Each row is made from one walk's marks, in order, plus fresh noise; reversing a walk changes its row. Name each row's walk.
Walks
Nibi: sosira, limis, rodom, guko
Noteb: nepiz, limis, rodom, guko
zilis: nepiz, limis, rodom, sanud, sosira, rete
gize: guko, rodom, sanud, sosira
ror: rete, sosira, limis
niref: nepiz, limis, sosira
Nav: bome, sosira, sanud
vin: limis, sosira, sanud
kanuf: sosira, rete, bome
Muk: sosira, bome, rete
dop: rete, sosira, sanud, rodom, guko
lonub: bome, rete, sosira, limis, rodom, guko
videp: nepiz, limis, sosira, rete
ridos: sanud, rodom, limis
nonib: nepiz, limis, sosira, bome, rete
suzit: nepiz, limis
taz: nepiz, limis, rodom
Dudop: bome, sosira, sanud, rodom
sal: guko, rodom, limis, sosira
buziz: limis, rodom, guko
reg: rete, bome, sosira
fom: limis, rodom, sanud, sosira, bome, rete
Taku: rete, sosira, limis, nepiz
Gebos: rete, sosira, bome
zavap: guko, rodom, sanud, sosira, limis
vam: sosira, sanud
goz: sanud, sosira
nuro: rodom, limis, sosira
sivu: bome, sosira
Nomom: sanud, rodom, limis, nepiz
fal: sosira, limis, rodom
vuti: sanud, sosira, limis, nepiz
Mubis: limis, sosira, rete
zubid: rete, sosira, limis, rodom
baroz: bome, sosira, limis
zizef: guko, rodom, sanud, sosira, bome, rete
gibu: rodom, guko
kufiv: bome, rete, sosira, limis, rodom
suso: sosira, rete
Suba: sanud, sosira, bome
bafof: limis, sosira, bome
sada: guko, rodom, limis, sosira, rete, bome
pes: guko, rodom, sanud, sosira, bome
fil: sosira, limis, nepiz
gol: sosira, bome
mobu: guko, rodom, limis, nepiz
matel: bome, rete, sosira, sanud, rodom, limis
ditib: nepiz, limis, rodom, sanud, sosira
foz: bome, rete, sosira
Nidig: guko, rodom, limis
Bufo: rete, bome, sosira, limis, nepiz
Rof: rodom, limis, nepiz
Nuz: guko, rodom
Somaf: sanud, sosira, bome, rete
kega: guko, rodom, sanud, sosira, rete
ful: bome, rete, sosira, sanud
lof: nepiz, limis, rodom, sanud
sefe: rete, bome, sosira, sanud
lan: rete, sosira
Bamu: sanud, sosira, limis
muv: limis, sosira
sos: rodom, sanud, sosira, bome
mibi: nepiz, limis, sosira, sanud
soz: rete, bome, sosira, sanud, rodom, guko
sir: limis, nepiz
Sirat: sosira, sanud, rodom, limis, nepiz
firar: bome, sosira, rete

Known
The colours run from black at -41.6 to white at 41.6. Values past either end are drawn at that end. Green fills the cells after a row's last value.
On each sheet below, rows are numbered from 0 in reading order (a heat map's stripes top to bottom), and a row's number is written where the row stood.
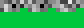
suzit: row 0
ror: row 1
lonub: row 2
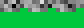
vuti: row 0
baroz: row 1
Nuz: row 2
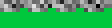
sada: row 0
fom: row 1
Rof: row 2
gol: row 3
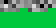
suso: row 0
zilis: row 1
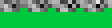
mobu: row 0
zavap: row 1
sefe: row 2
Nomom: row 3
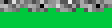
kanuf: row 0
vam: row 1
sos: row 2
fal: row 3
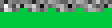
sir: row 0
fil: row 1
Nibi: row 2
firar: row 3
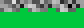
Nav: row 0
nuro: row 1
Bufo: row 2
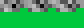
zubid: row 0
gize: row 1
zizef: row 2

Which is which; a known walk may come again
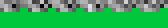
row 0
Nidig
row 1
sefe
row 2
zavap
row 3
buziz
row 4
sivu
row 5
firar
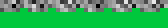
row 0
goz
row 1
fil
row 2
kufiv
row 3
lan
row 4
matel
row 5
Somaf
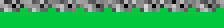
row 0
reg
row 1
Gebos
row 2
fal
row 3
Nuz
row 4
Noteb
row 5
suzit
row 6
Muk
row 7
kega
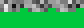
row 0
muv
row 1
zizef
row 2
baroz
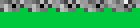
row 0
taz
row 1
lof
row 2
ditib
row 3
dop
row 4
Suba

